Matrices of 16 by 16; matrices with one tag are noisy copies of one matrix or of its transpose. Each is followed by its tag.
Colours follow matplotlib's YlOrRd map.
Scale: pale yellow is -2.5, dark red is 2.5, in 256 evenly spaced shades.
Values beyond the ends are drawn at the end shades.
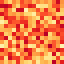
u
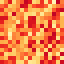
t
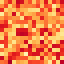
t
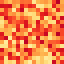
u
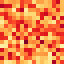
u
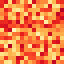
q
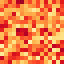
t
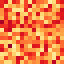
q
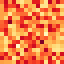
u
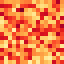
u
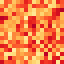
t
